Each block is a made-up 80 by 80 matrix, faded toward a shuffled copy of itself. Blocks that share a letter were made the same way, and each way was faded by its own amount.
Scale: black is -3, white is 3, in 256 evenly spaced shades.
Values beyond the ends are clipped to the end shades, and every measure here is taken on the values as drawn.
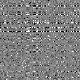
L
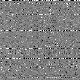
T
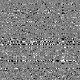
T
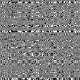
L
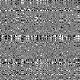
L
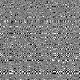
L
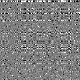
L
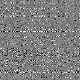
T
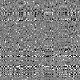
L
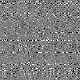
T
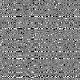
L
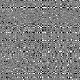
L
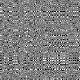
L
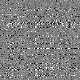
T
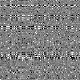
L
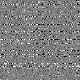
T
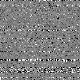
T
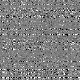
T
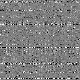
T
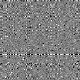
L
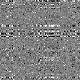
L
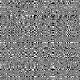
L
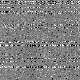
T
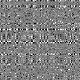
L
